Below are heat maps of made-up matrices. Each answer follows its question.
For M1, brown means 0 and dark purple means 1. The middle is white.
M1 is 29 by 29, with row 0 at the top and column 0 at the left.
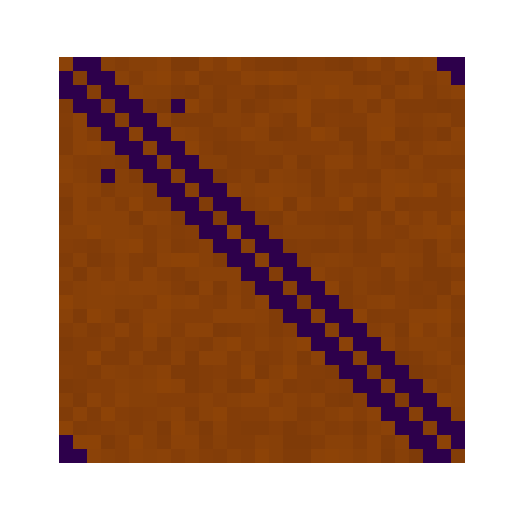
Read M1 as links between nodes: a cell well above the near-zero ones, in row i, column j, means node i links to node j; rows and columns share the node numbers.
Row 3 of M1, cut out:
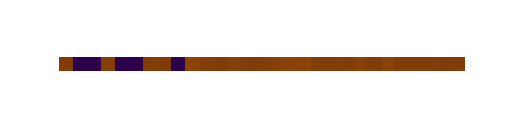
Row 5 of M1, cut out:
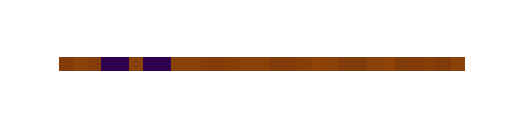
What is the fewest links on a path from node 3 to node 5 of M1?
1
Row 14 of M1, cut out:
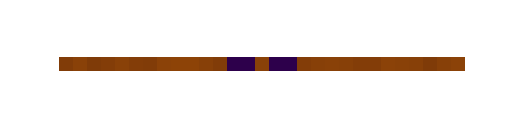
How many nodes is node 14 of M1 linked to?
4
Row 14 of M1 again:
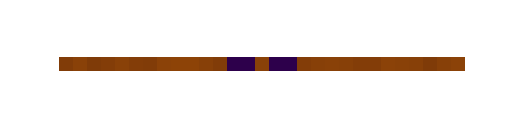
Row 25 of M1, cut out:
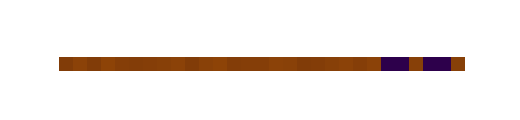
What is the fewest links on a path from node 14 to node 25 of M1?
6
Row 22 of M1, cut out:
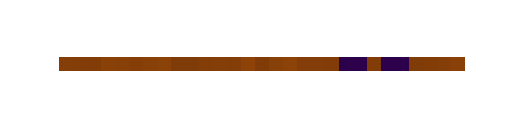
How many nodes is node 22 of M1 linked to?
4
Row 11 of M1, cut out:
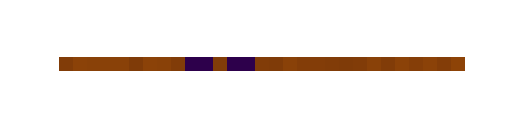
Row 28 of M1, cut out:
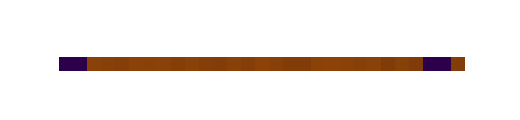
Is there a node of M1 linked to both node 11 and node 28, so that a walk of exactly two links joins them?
no
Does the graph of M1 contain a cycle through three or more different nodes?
yes
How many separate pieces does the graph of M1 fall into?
1
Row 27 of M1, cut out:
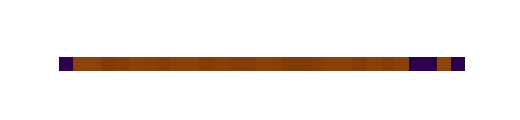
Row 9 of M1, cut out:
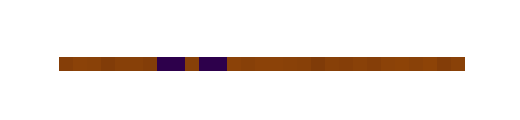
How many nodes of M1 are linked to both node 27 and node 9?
0
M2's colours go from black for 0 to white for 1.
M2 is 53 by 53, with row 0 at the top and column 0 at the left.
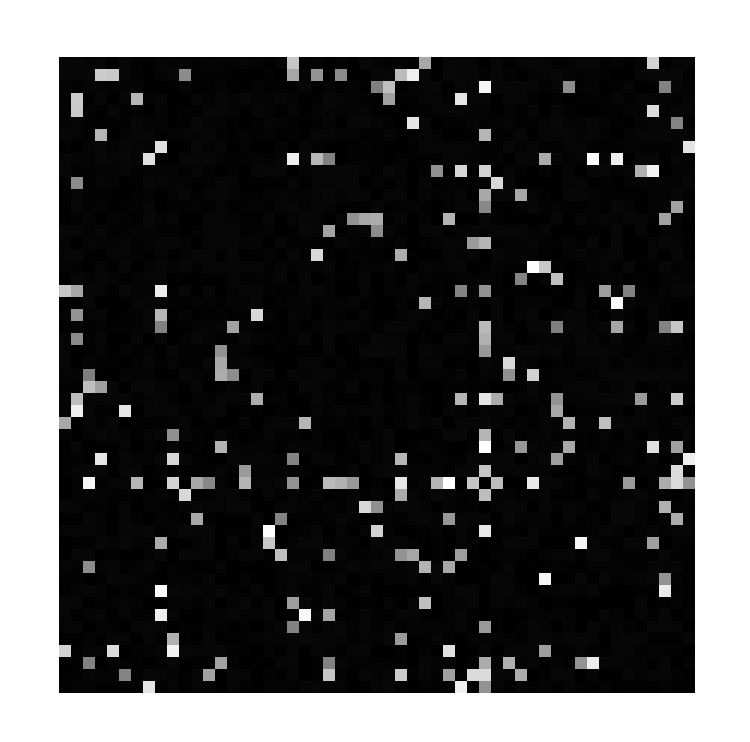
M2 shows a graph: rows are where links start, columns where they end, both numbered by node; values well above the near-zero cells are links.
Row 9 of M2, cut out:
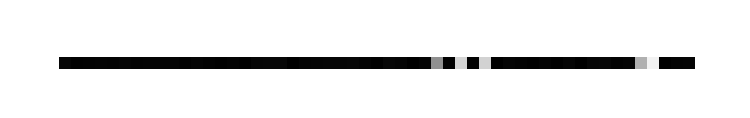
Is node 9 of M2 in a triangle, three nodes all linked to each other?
yes
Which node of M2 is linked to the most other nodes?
node 35
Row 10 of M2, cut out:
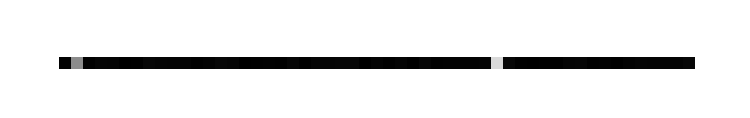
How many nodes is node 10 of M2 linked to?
2
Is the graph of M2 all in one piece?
yes
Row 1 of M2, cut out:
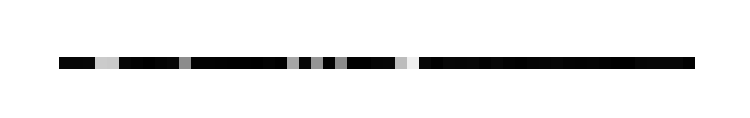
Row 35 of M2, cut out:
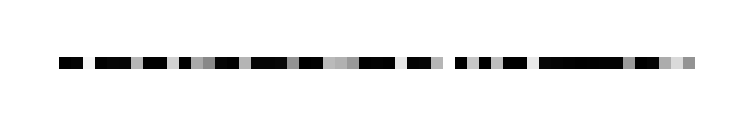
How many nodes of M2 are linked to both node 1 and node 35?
3
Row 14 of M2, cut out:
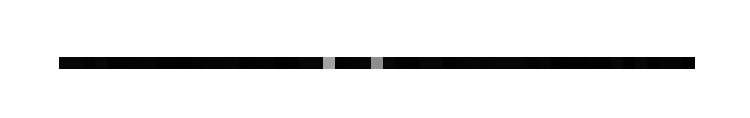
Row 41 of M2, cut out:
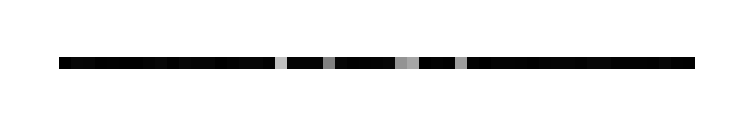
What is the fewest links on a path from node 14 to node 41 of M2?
2
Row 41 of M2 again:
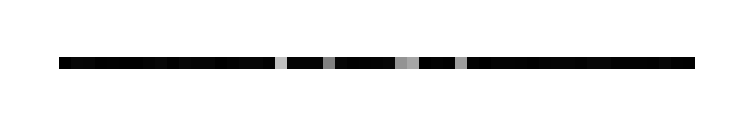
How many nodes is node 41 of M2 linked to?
5
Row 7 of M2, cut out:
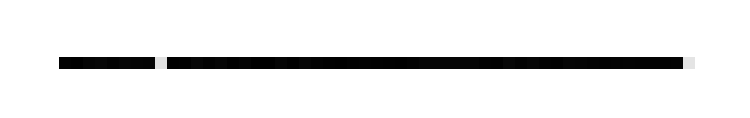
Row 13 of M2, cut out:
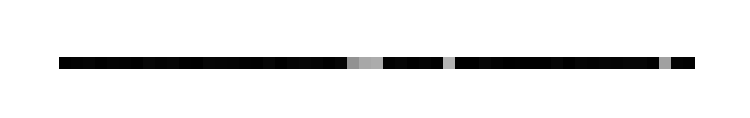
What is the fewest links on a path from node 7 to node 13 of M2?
4
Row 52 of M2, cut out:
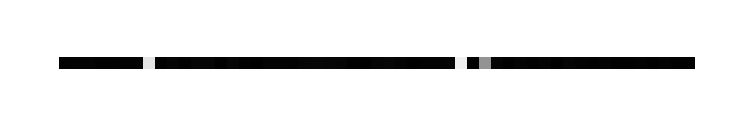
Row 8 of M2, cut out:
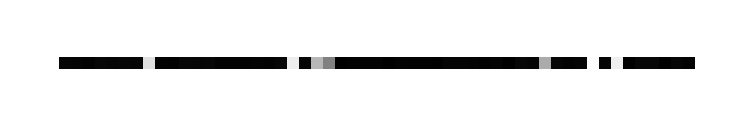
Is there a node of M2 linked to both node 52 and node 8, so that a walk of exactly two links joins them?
yes
